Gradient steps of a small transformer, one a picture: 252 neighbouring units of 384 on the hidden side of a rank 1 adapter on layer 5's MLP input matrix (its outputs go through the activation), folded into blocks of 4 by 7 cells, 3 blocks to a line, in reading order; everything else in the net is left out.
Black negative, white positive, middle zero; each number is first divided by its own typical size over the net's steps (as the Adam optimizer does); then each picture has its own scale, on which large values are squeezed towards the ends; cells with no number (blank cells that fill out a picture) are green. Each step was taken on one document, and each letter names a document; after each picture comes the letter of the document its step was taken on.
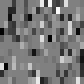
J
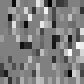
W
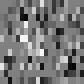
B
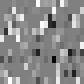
W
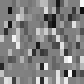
B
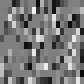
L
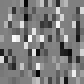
J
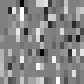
W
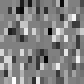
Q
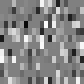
J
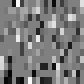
L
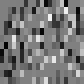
J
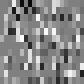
B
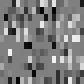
L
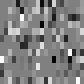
W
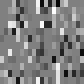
W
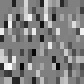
J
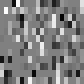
L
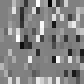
W
